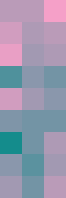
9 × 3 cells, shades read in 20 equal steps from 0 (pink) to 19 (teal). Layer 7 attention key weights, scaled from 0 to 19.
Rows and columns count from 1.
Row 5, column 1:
3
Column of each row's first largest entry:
1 2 2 1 3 2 1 2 2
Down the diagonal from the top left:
5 6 6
